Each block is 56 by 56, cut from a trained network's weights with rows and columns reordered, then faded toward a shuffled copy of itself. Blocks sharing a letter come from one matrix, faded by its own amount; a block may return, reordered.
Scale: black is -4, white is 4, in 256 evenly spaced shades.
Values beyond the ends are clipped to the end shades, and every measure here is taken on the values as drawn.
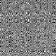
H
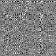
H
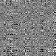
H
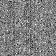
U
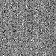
U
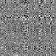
H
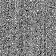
U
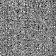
U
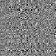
H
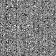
U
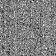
U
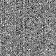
U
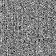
U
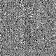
U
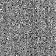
U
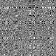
H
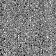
U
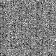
U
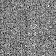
U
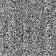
U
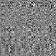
H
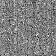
U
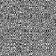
H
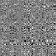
H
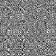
H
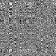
H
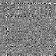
H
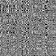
H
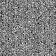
U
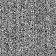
U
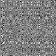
H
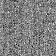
U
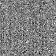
U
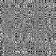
H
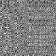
H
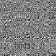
H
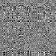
H
